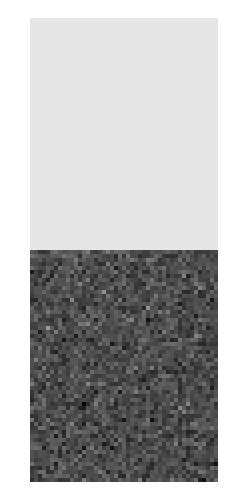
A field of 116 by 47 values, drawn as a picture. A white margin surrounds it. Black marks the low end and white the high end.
The table splits into 2 rows of 1 panel. Panel 1,1: very high, flat. Panel 2,1: low, fine-grained.
